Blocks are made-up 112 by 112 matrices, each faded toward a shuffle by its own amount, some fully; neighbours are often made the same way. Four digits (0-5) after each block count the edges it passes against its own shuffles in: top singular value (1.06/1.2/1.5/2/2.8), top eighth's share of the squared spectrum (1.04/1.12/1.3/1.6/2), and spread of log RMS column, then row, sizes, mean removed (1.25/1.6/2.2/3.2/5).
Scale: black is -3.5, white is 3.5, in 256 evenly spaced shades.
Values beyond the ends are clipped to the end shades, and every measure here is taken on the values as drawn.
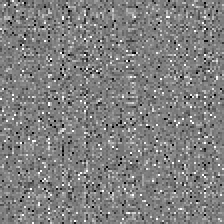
4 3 2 1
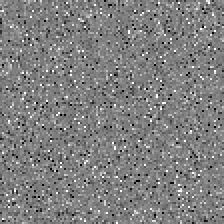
1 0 0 0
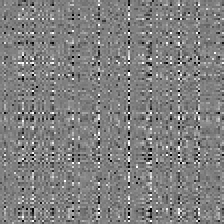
5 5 4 3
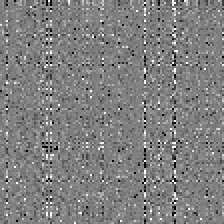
5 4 3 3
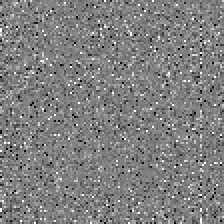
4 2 1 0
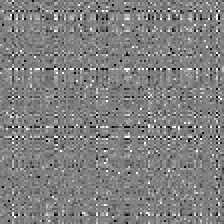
5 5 3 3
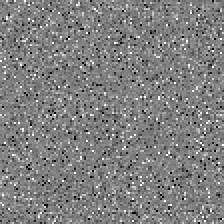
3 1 0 0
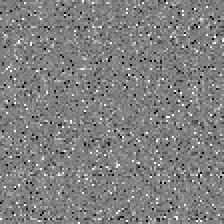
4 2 0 1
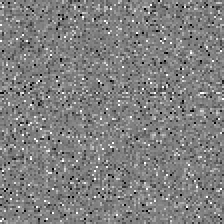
3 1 0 0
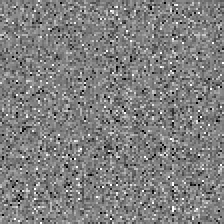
1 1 2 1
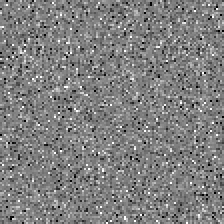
2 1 0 0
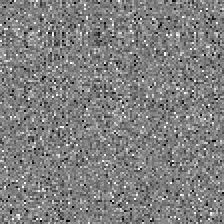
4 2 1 1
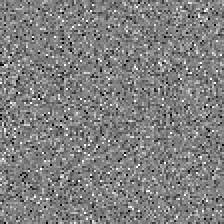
3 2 0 0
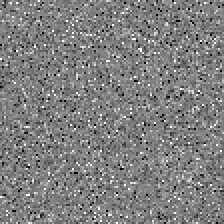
2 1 0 0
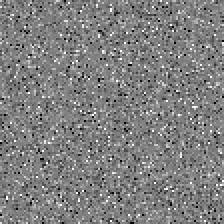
0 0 0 0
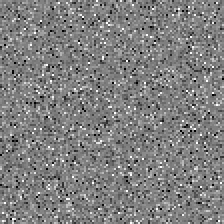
0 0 0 0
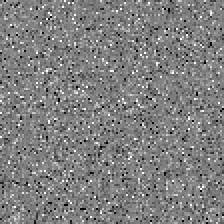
2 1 0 0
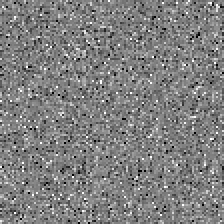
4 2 1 1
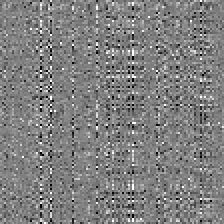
5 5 4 3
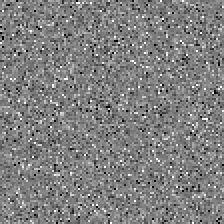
0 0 0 0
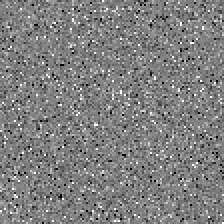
0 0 0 0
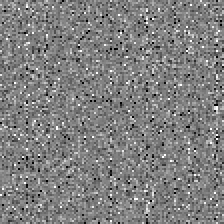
1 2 2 0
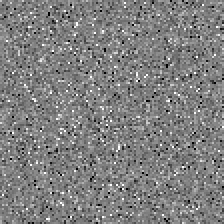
0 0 0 0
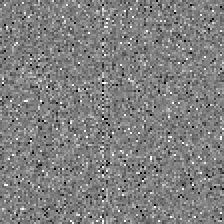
2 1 1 0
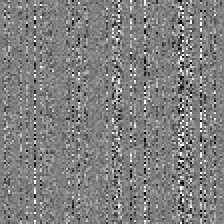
2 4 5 0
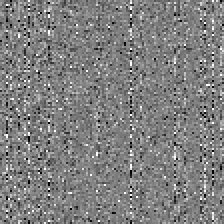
2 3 4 0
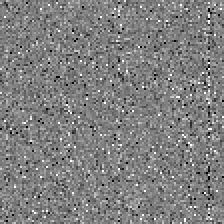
2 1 1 0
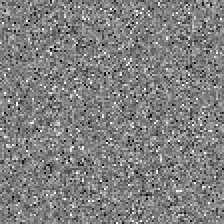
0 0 1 0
